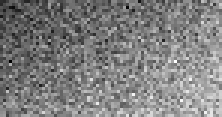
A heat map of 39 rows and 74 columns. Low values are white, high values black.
Mirror symmetry: none. Ninth with the highest average: top left. Average level on the scale: 50%. Slope: up to the top left. Stripes: none.
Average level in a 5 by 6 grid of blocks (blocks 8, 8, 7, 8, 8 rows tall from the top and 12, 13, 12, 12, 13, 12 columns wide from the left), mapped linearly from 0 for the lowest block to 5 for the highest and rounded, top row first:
544332 | 443322 | 433221 | 332210 | 322110
